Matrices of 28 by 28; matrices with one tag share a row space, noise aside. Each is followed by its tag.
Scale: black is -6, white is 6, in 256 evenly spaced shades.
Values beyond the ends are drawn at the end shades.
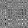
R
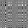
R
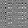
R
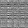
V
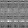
V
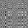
R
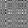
R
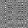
R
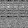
V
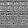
V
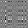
R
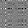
R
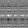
V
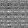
V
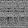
V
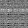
V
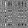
R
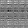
V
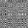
R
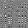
R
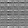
V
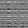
V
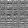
V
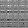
V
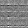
V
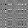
R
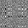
R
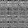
V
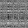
V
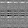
V
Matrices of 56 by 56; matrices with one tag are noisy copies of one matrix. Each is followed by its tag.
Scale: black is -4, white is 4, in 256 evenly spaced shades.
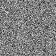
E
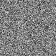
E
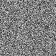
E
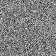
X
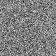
X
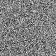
X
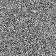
X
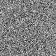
X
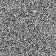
X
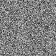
E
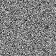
E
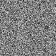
E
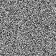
E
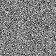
E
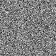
E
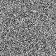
X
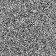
X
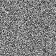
E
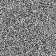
X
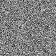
E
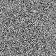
X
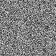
E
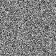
E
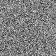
X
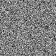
E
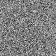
X
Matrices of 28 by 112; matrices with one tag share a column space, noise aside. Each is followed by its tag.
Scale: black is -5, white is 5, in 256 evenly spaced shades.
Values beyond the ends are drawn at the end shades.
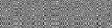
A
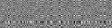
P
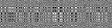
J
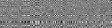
P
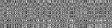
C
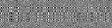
J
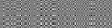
A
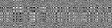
J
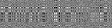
J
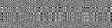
J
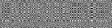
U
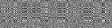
U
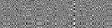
A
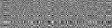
P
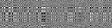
J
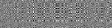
U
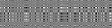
J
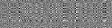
U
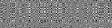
U
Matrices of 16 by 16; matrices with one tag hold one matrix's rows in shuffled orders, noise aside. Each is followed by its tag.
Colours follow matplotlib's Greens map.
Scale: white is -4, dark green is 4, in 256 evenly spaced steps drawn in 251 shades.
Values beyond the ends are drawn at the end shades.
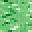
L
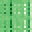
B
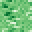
L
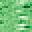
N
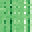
B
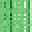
B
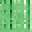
B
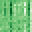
B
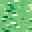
L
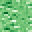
L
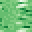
N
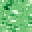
L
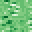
L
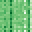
B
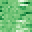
N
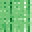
B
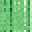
B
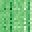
B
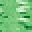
N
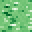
L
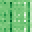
B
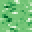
L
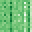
B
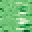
N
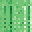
B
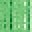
B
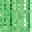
B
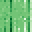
B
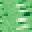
N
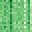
B
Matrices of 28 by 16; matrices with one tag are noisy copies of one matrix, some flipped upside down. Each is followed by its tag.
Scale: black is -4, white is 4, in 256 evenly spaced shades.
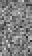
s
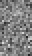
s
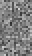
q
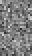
s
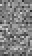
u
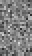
s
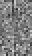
q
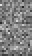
u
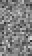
s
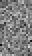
s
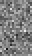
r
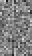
q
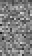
u
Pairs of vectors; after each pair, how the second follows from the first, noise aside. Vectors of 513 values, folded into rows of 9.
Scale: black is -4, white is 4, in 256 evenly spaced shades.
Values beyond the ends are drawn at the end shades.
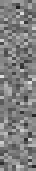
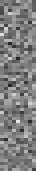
shuffled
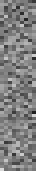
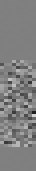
partly zeroed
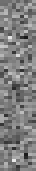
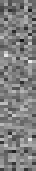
shuffled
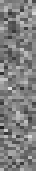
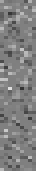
partly zeroed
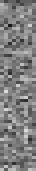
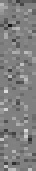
partly zeroed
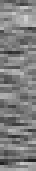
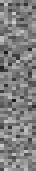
shuffled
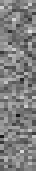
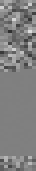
partly zeroed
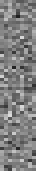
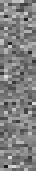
shuffled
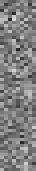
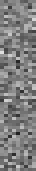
shuffled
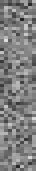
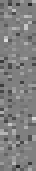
partly zeroed
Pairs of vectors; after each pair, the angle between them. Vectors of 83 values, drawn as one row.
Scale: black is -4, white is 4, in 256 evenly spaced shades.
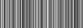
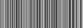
partly opposed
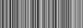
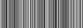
partly aligned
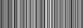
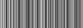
partly opposed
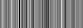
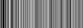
partly opposed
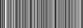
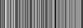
nearly parallel
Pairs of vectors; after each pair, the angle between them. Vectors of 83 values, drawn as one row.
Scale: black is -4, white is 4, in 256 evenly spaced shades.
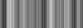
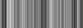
nearly parallel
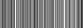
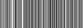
partly opposed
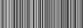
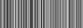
nearly opposite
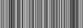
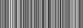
nearly opposite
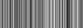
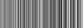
partly opposed
